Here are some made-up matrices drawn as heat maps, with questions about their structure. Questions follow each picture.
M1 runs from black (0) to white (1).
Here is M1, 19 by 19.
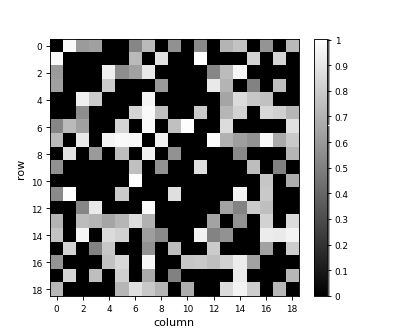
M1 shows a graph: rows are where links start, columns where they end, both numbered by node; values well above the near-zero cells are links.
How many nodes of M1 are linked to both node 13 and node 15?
6
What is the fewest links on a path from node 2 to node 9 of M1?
2
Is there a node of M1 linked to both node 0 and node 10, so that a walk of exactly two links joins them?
yes
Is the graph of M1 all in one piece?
yes
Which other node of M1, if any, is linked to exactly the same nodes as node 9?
node 1
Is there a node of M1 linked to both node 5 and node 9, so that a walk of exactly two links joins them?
yes
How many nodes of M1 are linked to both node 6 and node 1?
1
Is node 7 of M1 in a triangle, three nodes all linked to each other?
yes
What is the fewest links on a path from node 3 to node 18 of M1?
2
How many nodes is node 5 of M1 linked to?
10
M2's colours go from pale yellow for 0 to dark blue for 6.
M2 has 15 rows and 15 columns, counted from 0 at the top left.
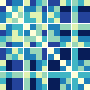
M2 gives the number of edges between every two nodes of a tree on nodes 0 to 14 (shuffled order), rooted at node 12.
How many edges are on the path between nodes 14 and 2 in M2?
5
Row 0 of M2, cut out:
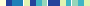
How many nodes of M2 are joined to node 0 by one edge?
3
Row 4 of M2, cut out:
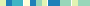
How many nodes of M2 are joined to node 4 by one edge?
3
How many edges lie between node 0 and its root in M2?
2
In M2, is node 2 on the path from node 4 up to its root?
no
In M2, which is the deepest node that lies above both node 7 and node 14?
4
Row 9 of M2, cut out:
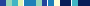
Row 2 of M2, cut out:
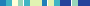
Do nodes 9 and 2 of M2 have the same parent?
no
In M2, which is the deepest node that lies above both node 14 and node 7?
4
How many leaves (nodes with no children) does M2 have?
8
